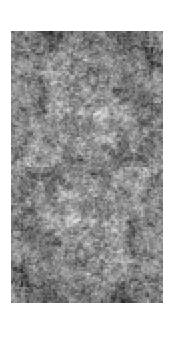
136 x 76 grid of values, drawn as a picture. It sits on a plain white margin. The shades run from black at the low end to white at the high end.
No overall slope runs across the table. The histogram is bell-shaped. The field is mottled with small blotches. It looks the same turned upside down.
